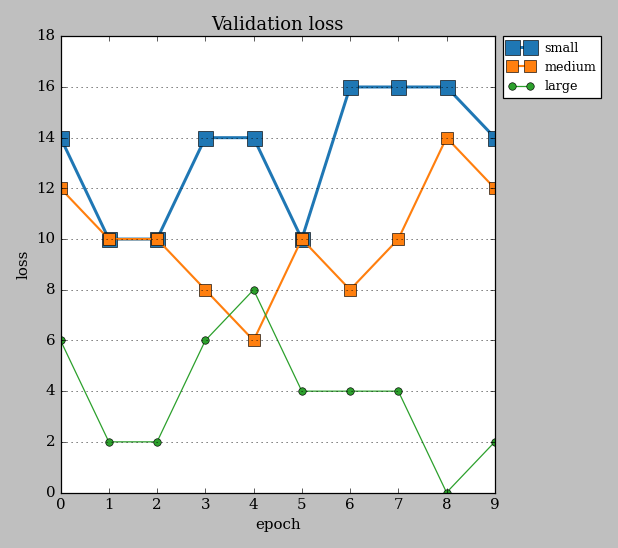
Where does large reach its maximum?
4
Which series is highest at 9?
small
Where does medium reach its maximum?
8
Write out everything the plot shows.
Title: Validation loss
x-axis: epoch, ticks 0 1 2 3 4 5 6 7 8 9
y-axis: loss, ticks 0 2 4 6 8 10 12 14 16 18
Legend: small, medium, large
Values:
small: 14 10 10 14 14 10 16 16 16 14
medium: 12 10 10 8 6 10 8 10 14 12
large: 6 2 2 6 8 4 4 4 0 2
